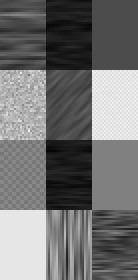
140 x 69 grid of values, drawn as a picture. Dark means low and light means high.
The table splits into 4 rows of 3 panels. Panel 1,1: low, streaked across. Panel 1,2: very low, streaked across, faint in contrast. Panel 1,3: low, flat. Panel 2,1: high, fine-grained. Panel 2,2: low, slanting up to the right, faint in contrast. Panel 2,3: very high, checkered, faint in contrast. Panel 3,1: middling, checkered, faint in contrast. Panel 3,2: very low, streaked across, faint in contrast. Panel 3,3: middling, flat. Panel 4,1: very high, flat. Panel 4,2: middling, streaked downward, strong in contrast. Panel 4,3: low, streaked across.
